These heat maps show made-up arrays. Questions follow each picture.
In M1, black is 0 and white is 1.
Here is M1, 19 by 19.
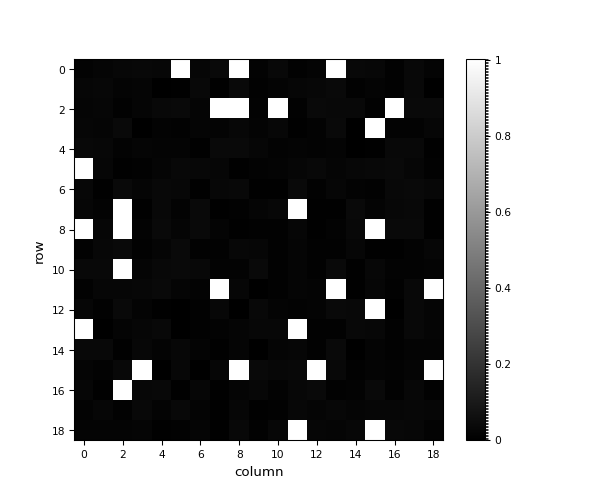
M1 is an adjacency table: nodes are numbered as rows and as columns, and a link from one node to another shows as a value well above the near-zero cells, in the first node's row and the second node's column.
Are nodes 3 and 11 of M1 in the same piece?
yes
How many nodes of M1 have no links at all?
6
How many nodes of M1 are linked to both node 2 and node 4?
0
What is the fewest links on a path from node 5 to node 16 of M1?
4
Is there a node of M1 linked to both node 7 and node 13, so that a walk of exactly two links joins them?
yes
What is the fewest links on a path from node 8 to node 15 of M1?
1
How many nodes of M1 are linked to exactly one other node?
5
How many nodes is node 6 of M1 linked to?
0
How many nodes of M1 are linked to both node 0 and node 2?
1
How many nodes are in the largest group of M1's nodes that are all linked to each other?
2
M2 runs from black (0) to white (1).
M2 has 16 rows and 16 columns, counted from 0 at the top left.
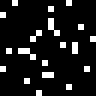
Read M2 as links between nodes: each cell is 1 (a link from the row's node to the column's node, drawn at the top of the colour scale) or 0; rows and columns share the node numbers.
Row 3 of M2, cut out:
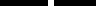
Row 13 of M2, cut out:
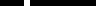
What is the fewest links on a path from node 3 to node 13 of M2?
3
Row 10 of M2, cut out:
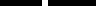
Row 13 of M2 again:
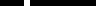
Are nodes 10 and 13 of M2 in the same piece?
yes
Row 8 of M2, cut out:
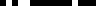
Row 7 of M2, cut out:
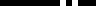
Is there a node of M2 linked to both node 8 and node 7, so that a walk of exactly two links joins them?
yes
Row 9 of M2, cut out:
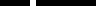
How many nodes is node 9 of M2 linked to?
1
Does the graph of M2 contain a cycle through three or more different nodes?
no
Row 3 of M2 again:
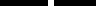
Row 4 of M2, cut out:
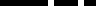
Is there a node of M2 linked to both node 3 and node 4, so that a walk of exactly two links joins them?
yes
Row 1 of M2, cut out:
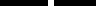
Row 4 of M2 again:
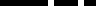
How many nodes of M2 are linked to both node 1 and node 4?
1
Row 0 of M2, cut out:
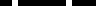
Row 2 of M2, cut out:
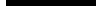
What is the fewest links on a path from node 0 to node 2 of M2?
1
